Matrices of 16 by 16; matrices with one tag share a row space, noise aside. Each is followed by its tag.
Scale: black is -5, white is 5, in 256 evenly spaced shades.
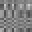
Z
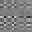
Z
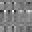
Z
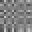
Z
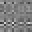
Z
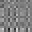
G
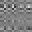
Z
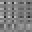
Z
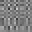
G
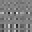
G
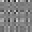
G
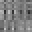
Z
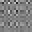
G
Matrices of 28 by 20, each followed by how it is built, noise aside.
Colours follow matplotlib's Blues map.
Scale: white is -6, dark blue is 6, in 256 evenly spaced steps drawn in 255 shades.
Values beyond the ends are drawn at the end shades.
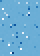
sparse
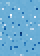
sparse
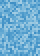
noise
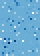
sparse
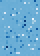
sparse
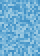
noise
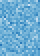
noise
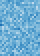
noise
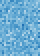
noise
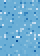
sparse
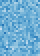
noise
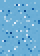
sparse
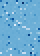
sparse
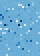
sparse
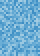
noise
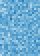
noise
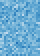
noise
